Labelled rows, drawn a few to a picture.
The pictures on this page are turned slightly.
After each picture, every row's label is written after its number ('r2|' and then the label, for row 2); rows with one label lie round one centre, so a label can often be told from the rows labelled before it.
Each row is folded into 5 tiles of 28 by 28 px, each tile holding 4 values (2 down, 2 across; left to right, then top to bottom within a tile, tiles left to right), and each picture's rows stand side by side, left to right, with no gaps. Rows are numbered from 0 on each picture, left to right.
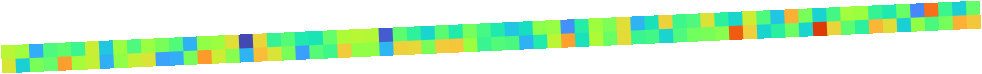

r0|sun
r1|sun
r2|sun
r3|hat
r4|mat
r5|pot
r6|pot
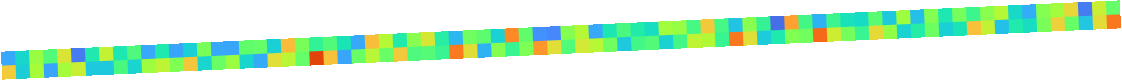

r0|mat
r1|hat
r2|pot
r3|pot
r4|hat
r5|pot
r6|hat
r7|sun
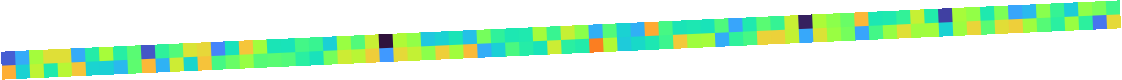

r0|mat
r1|mat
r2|sun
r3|hat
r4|pot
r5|sun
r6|sun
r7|hat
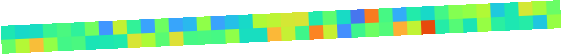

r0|hat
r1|hat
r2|pot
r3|mat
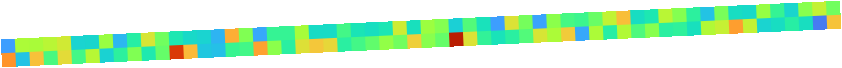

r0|mat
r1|pot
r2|hat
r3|pot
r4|mat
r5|hat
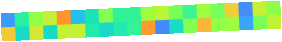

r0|mat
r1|sun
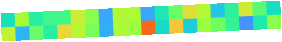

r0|sun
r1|mat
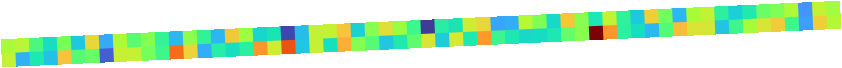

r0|sun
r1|pot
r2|mat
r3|mat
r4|pot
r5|sun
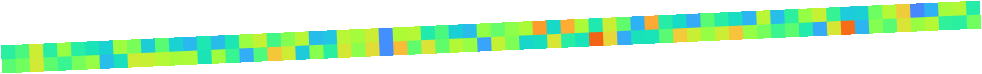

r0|hat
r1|hat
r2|sun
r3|hat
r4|pot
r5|hat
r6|mat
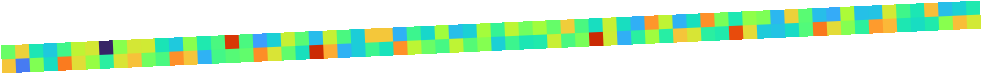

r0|sun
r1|pot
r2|pot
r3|hat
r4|pot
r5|pot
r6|pot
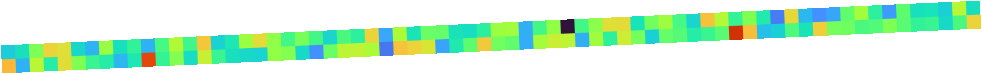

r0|mat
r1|mat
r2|sun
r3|sun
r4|mat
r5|pot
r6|hat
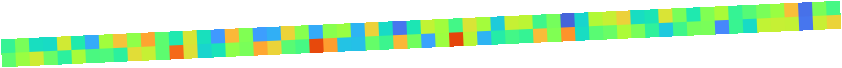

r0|hat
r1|pot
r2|pot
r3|pot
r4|mat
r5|sun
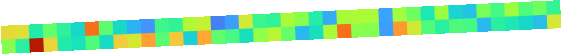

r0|pot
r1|mat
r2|sun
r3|hat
